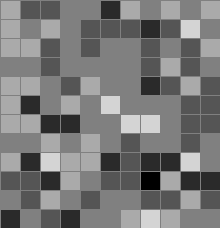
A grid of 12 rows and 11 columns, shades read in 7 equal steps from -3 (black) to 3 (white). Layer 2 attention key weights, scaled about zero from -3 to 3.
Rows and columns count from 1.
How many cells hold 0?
47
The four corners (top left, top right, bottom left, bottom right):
1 1 -2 0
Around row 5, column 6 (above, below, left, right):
0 2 1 0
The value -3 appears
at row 10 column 8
